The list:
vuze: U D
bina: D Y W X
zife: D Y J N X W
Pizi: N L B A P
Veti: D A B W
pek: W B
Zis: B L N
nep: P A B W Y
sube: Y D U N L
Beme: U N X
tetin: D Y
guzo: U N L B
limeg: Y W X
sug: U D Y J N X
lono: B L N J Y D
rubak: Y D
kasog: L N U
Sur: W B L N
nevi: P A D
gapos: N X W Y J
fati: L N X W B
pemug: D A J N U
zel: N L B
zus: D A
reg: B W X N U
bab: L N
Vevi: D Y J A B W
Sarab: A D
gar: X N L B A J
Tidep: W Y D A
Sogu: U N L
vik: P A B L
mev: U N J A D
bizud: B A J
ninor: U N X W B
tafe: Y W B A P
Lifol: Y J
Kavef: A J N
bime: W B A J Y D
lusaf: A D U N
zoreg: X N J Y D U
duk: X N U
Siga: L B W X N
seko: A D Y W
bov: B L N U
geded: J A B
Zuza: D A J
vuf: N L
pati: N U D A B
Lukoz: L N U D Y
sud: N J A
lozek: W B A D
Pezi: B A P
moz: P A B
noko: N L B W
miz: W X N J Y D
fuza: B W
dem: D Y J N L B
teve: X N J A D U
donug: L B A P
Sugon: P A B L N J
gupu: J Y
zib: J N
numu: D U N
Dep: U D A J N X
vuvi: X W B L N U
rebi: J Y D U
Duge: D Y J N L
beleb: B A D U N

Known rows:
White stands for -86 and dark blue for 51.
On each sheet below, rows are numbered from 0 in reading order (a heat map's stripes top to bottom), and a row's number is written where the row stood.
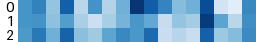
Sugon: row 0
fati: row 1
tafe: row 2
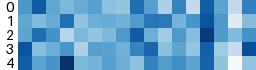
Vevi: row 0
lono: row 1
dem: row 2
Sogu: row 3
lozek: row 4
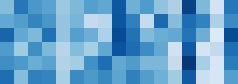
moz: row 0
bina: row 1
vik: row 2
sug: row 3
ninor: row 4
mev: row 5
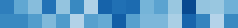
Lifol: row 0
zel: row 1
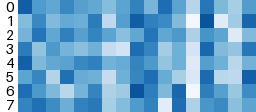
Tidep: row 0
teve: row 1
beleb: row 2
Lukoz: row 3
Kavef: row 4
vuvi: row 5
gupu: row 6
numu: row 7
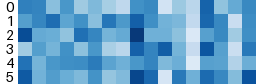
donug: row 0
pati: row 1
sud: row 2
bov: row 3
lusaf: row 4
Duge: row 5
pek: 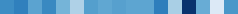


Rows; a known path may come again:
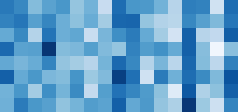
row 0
noko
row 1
Pizi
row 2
vuvi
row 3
lozek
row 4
limeg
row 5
Duge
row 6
duk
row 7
moz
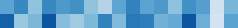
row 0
Zis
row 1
miz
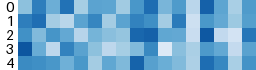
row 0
Pezi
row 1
zib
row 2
Beme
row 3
Siga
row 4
zel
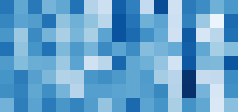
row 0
tetin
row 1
nep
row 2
sug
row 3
rubak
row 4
kasog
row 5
guzo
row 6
pek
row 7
beleb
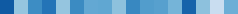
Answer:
vuze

